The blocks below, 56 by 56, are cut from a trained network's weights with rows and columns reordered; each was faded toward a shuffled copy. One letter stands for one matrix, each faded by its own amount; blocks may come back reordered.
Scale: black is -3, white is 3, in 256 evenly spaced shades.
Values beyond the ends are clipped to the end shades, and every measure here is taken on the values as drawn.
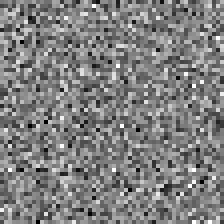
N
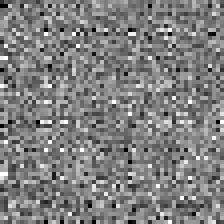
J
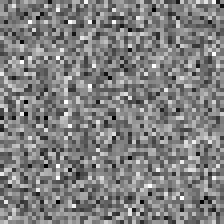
N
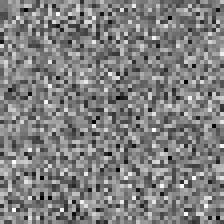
N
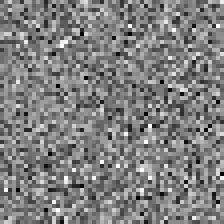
N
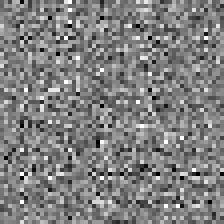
J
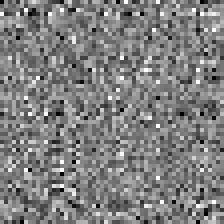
J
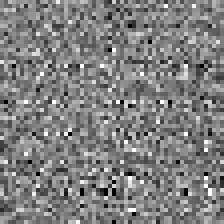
J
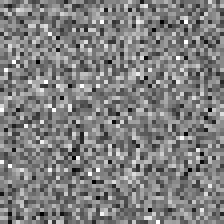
N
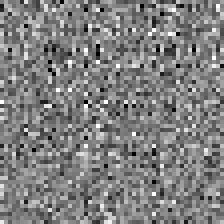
J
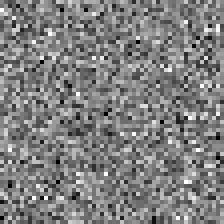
N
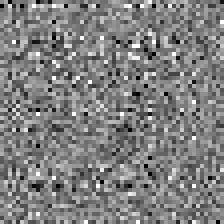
J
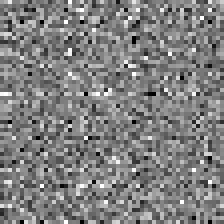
J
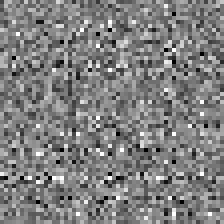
J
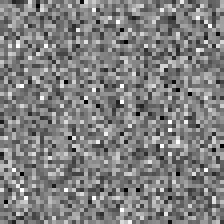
N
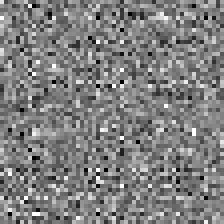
J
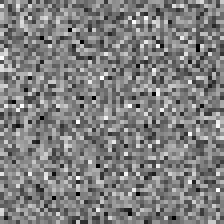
N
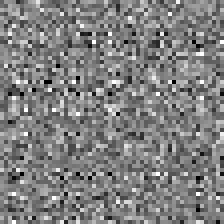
J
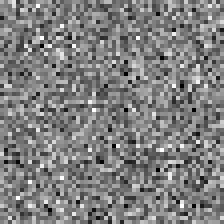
N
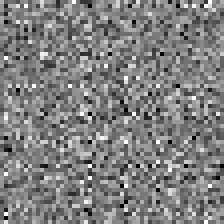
J
